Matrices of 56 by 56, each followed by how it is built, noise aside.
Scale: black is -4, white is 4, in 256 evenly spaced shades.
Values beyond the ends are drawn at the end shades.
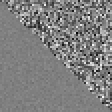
upper triangular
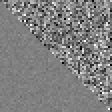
upper triangular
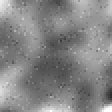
smooth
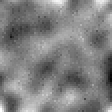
smooth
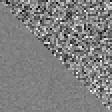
upper triangular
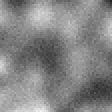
smooth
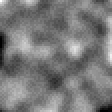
smooth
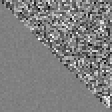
upper triangular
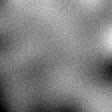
smooth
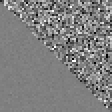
upper triangular
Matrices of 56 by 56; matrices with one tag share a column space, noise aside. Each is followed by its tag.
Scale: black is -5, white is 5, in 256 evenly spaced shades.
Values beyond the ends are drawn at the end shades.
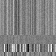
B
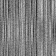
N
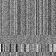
B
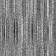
N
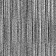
N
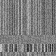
B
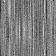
N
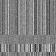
B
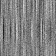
N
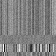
B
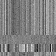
B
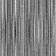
N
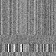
B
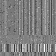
B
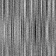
N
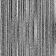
N
